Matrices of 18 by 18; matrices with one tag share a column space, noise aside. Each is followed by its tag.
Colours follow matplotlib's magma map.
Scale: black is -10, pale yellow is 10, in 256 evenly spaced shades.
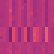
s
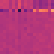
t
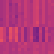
s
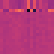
t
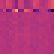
t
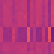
s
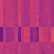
s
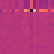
t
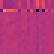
t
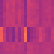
s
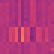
s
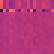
t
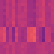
s
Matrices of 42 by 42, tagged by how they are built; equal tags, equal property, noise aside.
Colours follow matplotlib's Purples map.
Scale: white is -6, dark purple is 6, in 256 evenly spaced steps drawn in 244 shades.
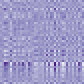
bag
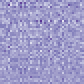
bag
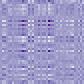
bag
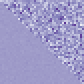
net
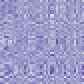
bag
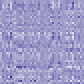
bag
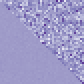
net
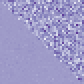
net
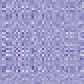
bag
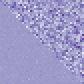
net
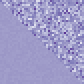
net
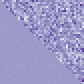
net
